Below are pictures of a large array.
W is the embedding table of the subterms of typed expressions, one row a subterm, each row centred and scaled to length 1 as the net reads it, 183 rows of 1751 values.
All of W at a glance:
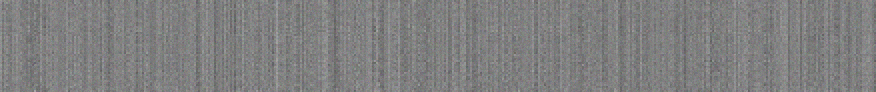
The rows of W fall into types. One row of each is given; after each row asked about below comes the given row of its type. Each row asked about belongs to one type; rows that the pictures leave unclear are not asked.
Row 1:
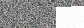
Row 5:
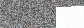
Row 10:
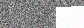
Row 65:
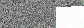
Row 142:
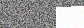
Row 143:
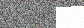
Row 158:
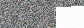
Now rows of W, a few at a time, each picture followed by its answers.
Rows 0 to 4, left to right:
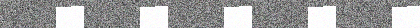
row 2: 158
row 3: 1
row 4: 142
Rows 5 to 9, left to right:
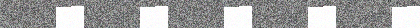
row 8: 65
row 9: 158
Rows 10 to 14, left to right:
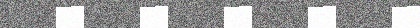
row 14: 158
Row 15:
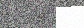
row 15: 143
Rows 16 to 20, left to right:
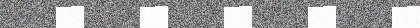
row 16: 143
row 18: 10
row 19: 5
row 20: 158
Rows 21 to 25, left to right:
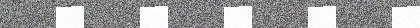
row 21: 65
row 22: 142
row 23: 158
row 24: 158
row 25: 65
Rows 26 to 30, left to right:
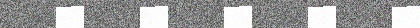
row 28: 10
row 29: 65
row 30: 143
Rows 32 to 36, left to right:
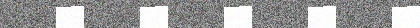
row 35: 5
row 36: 158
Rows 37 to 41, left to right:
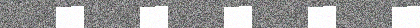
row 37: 10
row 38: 143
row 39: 158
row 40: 143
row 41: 142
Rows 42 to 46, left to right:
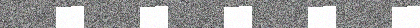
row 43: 65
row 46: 5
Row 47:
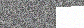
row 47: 142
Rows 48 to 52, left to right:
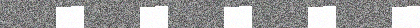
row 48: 142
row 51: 158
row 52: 158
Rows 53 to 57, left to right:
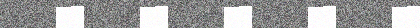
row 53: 158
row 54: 10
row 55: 158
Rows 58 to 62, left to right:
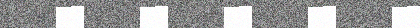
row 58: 143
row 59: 1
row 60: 158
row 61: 142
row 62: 143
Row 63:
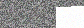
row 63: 143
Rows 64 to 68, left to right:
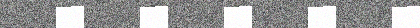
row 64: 142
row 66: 65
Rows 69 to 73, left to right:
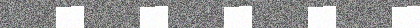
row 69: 10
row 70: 158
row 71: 158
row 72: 1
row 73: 5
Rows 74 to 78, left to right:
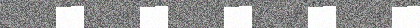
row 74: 142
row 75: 143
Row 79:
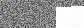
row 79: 1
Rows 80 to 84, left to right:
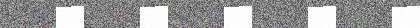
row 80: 5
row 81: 142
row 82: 142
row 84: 10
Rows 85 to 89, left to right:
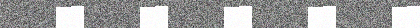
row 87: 1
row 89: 142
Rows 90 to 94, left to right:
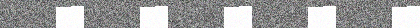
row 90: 143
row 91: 143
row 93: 158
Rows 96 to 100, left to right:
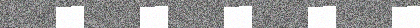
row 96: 143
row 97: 142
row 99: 158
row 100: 5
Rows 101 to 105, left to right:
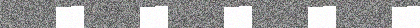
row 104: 143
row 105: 143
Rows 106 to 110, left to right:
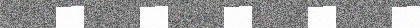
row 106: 5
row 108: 65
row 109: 10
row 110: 158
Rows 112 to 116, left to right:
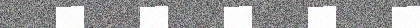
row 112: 143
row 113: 158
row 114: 10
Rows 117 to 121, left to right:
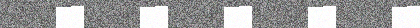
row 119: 143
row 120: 10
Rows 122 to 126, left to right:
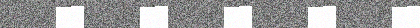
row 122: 65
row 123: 1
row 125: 158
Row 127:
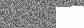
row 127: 143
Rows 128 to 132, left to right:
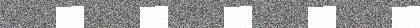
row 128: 5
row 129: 143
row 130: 5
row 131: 1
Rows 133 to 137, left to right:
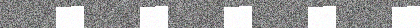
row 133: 10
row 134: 5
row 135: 10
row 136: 142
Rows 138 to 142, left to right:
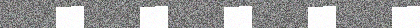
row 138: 10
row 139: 143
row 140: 143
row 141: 158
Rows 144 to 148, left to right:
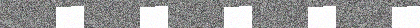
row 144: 142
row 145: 142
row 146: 158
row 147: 10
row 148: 143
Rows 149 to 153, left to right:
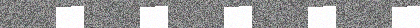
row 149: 65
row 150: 142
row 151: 142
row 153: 5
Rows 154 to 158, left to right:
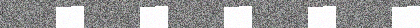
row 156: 10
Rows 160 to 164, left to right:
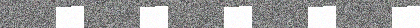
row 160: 65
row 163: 5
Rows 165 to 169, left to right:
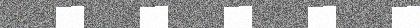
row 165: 5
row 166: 10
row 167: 142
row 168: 5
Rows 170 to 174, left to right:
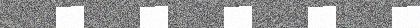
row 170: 142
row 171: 142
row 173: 143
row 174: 142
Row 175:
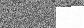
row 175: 65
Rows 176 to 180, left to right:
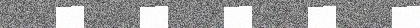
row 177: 65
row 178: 10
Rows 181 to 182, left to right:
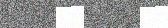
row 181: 10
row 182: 5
